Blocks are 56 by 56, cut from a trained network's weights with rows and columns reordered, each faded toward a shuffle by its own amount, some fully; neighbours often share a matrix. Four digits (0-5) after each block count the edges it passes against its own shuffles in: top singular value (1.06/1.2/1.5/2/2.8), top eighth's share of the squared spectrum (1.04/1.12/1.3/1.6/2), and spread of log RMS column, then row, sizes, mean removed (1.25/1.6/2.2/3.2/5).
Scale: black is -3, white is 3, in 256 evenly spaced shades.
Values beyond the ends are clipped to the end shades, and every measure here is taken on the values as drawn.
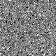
0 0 0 0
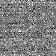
2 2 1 1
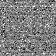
2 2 1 0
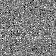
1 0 0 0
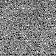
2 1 0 0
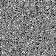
0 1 0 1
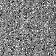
0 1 0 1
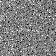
0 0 0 0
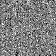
1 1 0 0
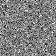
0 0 0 0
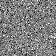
0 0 0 0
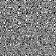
3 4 2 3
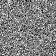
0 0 0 0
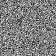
0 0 0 0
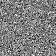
0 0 0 0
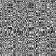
4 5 3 3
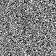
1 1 0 0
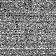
3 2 0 0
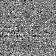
1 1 0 0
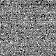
2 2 1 0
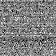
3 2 1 0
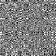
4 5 2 3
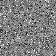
1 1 0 0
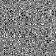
3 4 2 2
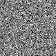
2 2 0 1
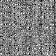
3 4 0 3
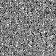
1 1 0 0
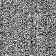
1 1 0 0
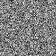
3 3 1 0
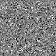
2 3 1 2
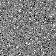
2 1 0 0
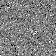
1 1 0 0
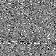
2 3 0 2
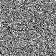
1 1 0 0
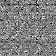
2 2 1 0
